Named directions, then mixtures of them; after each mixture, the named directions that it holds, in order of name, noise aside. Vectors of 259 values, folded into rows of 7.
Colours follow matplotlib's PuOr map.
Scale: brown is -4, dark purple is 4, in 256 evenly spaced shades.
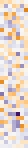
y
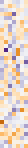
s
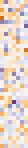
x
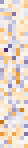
s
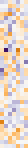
s, x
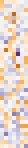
s, y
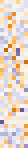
s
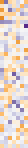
x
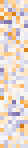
x, y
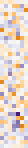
y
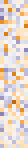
x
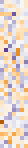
s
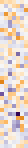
y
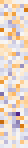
y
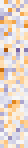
s, x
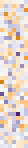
y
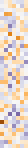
s, y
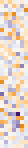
y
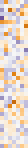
x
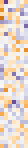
x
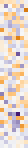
y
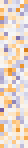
x, y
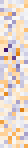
s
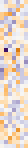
s, x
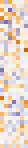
x, y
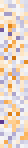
s, y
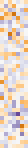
x, y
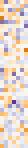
x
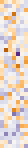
s, y
